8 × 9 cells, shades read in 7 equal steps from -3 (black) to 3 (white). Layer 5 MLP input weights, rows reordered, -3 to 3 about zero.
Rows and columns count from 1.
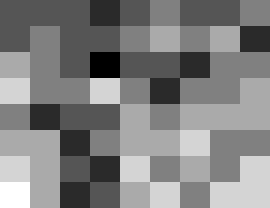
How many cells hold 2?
9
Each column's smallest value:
-1 -2 -2 -3 -1 -2 -2 -1 -2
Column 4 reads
-2 -1 -3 2 -1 0 -2 -1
